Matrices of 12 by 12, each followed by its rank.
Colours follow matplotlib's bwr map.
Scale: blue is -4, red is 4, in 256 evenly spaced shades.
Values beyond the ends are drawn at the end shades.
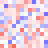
full rank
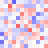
full rank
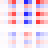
one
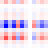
one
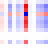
one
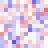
full rank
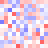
full rank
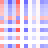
one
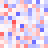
full rank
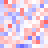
full rank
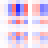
one
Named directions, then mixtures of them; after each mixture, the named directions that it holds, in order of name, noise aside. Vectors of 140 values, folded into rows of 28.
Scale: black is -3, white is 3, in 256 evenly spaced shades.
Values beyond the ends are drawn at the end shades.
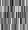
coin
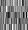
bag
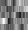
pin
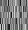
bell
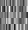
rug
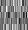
bag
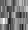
pin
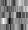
pin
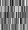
coin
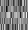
bag, bell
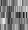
bag, pin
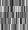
coin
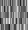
bell, coin, rug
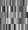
rug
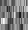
bell, pin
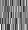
bell, coin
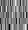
bag, bell, rug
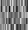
coin, rug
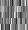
bell, coin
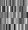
rug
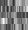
pin, rug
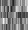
coin, pin, rug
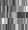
pin, rug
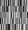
bag, bell, rug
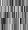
bell, coin, pin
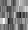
pin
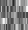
pin, rug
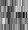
bag, coin, pin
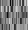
bag, coin, rug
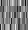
bag, bell, coin
